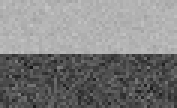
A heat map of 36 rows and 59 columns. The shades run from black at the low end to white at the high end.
It is made of 2 by 1 panels. Panel 1,1: high, fine-grained, faint in contrast. Panel 2,1: low, fine-grained.
